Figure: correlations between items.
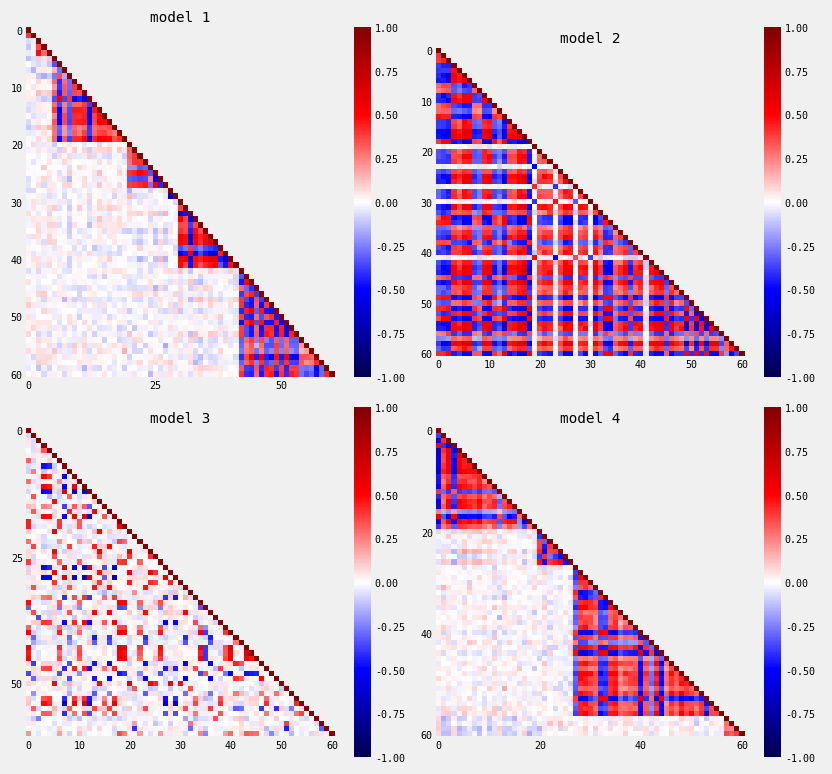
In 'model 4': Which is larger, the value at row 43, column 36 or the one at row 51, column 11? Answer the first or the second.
the first
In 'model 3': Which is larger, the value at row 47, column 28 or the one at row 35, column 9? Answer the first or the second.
the first
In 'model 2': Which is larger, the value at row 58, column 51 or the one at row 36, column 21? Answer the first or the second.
the second
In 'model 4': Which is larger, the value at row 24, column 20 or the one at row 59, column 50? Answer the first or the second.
the first
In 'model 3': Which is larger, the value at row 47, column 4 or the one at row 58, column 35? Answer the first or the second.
the first
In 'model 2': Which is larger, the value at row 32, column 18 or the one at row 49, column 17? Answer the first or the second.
the first
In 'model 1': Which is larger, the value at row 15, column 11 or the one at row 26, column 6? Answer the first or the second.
the first
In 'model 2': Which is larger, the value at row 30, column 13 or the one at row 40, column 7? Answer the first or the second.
the first
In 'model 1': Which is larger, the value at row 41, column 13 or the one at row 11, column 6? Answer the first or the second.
the first
